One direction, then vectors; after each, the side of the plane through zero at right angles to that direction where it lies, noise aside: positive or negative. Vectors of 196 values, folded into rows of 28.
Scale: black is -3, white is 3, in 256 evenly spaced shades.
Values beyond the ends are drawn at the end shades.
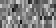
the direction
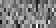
positive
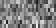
positive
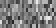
negative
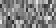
negative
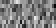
positive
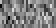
negative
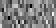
negative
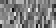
positive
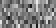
negative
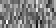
negative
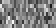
positive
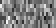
positive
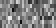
positive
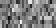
negative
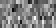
positive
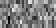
negative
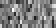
negative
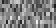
positive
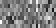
negative
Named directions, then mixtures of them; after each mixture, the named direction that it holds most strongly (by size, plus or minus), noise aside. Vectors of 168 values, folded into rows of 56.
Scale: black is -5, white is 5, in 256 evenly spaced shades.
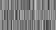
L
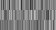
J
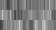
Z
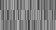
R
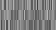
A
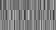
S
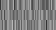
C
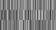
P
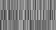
P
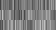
Z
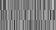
S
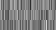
C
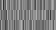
P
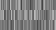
J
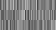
R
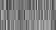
A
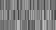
R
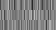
C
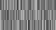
R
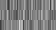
P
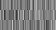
L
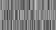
L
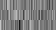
P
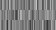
L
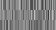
J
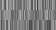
A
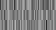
C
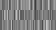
L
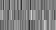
J
